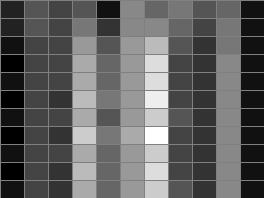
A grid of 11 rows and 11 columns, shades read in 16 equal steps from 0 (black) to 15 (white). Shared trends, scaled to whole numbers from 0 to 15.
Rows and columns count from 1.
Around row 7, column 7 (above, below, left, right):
14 15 9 5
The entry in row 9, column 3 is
4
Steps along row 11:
up down up down up up down down up down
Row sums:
50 55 59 62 63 64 62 67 62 62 62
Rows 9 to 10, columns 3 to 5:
4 10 6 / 3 11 6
